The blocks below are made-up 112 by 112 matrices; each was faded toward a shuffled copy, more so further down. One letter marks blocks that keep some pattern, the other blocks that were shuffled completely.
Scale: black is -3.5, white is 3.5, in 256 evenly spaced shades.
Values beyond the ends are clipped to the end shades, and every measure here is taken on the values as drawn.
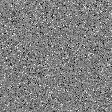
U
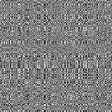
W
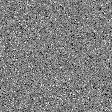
U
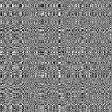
W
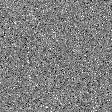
U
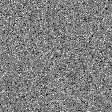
U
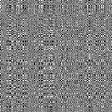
W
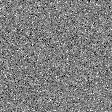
U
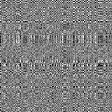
W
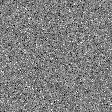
U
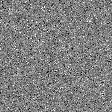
U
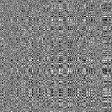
W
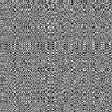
W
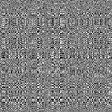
W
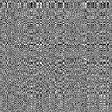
W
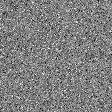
U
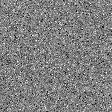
U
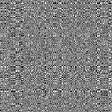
W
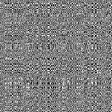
W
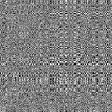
W
